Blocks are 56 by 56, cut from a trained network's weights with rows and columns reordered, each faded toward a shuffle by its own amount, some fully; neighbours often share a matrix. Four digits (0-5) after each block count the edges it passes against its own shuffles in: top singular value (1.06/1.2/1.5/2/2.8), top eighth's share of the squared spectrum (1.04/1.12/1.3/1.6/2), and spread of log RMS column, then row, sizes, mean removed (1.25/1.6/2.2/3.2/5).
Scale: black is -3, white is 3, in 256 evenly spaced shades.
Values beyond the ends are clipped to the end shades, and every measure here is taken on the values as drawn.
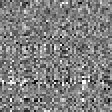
3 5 2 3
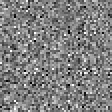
3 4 2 1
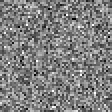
0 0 0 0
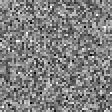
0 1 0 0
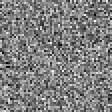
0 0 0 0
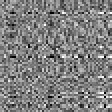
4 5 2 3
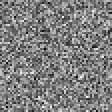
0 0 0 0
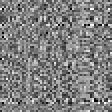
4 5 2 3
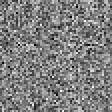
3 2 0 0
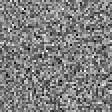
1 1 0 0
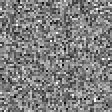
1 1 0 0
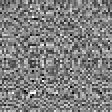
4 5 1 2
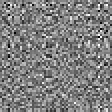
4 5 3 2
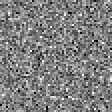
0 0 0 0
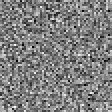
2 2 0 0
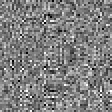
3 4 2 2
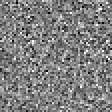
2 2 0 1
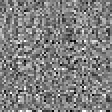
3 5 2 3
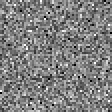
0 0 0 0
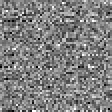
3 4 0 2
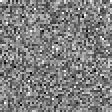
0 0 0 0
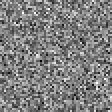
1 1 0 0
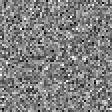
1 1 0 0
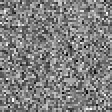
0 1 0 0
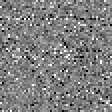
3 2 0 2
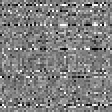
4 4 1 3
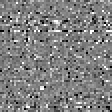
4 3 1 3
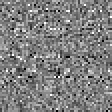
3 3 1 2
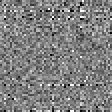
4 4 1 3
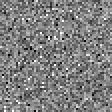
1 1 0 0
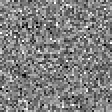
2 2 0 0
